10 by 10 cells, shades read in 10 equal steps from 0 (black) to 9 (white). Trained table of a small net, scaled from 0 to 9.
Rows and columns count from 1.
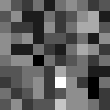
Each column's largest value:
5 5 5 5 5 9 5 6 6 5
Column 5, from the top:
1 4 5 3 2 4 2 2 2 3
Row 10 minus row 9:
-1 3 -1 -2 1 4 0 0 4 0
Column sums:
38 33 29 28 28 39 40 45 27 27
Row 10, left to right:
3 5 2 3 3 7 5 5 4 2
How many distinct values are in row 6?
5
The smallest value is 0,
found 3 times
